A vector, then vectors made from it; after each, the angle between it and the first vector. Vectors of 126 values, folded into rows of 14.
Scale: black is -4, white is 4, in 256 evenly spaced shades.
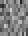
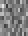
nearly opposite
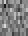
partly aligned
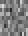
nearly opposite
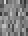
partly aligned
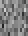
orthogonal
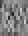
orthogonal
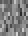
partly opposed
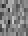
partly aligned
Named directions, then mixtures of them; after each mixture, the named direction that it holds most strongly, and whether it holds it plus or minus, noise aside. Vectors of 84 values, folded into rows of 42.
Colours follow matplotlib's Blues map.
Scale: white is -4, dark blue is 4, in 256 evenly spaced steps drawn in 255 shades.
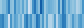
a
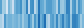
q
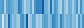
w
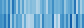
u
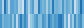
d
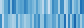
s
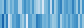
w, minus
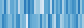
w, minus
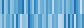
d, minus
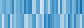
a, minus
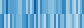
q, minus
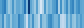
a, minus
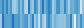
s, minus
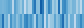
a, plus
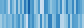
a, minus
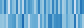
d, plus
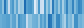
a, minus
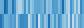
q, minus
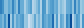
u, plus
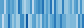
w, plus
